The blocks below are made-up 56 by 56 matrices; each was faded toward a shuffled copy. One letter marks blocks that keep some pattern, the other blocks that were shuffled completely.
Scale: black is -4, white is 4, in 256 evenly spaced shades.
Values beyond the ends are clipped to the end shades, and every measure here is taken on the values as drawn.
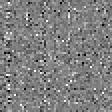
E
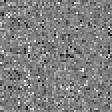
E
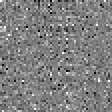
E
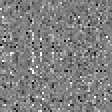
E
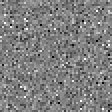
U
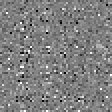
E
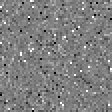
U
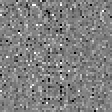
E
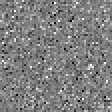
U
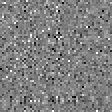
E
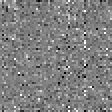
E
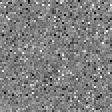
U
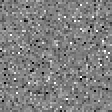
U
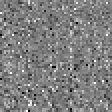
E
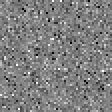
U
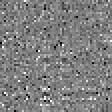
E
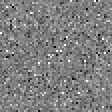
U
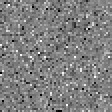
U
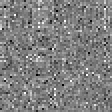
E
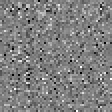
E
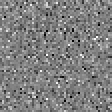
E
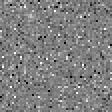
U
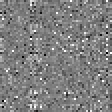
E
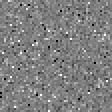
U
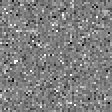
U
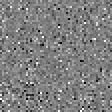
E
